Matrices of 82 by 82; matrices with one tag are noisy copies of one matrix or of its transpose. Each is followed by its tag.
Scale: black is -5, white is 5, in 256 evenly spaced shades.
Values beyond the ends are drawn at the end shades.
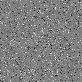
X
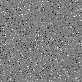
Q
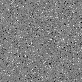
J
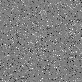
X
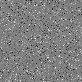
Q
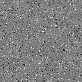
J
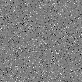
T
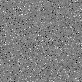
Q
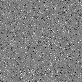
X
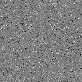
T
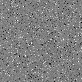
J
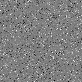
T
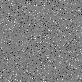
Q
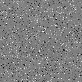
J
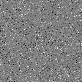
Q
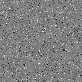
J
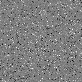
X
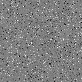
J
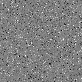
J
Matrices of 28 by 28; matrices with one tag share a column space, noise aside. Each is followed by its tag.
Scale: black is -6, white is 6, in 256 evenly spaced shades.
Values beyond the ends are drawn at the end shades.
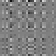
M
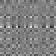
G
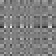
G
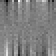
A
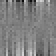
A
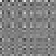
M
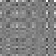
M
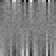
A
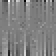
A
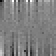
A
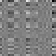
M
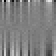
A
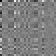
M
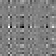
G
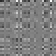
M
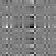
G
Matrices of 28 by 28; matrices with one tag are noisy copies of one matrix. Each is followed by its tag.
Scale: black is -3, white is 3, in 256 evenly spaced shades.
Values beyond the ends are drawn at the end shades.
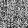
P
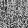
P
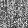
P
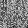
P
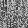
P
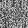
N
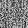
N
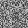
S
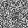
S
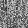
P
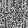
N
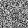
S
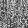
P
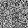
S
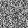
S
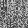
P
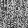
P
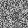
S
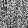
P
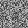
S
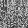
P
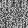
N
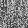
P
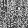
P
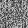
N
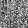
P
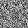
S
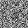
S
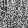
P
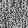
N
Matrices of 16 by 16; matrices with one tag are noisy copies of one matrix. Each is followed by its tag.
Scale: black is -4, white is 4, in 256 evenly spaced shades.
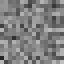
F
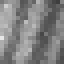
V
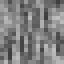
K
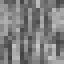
K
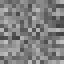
F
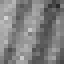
V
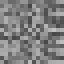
F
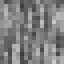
K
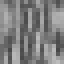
K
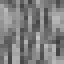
K
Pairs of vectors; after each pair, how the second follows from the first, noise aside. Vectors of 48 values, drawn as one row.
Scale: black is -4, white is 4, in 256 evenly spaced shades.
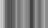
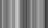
wrapped around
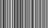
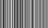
copied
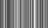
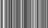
wrapped around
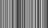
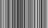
sign-scrambled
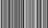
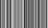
reversed
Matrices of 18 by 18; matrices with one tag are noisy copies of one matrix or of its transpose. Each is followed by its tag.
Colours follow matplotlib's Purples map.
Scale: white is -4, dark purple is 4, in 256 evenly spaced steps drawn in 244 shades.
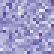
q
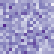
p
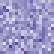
q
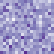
q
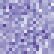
p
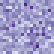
p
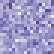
q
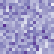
p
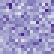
q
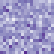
q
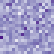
q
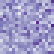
q
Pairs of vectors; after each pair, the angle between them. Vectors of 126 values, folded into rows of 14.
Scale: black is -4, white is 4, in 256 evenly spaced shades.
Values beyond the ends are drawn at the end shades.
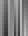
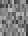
orthogonal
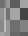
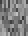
orthogonal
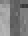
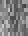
partly aligned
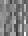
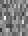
orthogonal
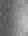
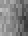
nearly opposite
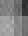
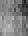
nearly parallel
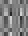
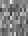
partly aligned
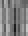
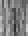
nearly parallel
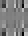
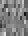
partly opposed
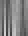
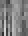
nearly parallel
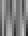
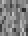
partly aligned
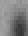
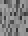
orthogonal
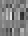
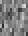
partly opposed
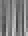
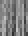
nearly opposite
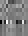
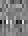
nearly parallel
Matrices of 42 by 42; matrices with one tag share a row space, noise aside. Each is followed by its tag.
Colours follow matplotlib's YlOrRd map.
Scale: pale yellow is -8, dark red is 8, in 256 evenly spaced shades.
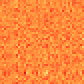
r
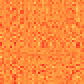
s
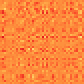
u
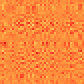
u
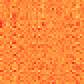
s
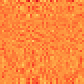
u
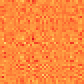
u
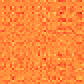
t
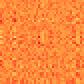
s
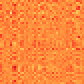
s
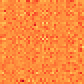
u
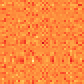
u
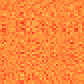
u
